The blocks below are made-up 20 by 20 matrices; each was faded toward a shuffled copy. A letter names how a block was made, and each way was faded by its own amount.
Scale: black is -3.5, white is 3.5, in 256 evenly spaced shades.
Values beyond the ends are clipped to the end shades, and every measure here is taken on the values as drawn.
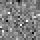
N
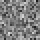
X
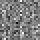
X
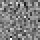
X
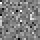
N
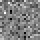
N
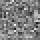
X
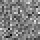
X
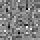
N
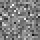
X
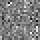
N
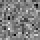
N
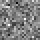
X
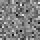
N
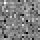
N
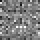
N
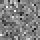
N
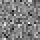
X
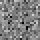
X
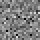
X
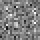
N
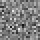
X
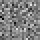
X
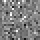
N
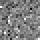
N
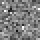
X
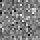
N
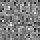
X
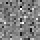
N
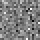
N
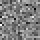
X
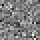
X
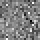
N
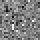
N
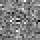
X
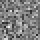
X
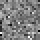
X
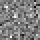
X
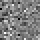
N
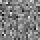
X
